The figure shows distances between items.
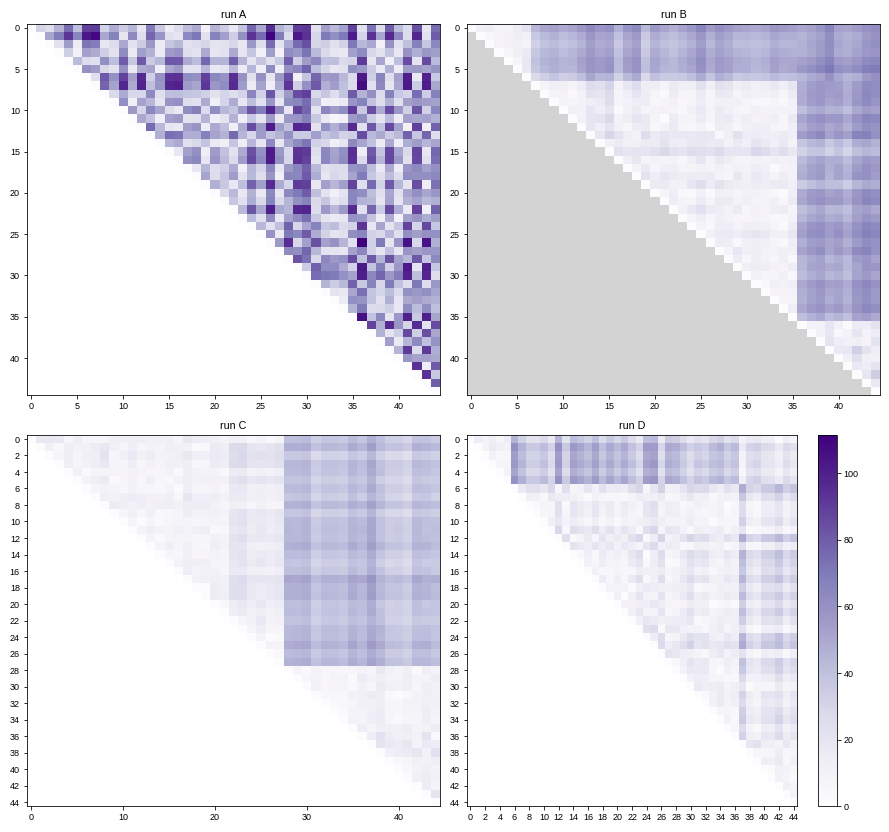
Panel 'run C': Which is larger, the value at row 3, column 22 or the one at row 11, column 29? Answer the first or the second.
the second
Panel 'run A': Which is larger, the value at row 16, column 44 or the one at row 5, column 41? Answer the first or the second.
the first
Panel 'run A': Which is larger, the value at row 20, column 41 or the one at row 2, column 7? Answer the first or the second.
the second
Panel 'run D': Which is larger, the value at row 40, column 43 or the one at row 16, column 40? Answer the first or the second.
the second
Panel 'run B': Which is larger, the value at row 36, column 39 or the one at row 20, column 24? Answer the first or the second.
the first
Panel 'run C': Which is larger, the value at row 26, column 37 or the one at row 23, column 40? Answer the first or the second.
the first
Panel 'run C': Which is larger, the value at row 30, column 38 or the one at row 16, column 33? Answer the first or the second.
the second
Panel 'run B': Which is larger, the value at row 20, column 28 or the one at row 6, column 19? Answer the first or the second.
the second
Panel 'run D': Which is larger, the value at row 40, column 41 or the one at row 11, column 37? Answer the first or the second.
the second
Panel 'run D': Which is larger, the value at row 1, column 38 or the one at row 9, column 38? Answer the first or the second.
the first
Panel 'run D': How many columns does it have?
45
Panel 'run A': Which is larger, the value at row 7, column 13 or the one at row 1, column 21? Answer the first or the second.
the second
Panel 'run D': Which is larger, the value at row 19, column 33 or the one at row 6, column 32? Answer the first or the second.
the second
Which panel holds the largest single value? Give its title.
run A
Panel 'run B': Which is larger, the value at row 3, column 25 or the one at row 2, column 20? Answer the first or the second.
the first
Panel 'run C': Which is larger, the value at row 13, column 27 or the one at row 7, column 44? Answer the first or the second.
the second
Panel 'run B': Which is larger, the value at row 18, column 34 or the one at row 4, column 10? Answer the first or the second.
the second
